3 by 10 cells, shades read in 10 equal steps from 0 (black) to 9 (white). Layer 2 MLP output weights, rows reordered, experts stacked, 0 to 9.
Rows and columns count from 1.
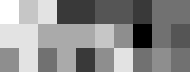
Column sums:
22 23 18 14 10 15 16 6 13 11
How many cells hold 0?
1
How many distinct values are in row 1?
6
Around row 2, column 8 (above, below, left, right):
2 4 5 4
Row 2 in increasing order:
0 3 4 5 6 6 6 7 8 8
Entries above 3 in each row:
5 8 9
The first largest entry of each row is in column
1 1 2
